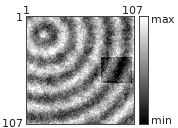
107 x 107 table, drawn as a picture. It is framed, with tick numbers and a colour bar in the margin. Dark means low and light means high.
Odd patch: lower, in the middle right. Ninth with the lowest average: middle right. Mirror symmetry: none. Ninth with the highest average: top left. Rings: centred on the top left.
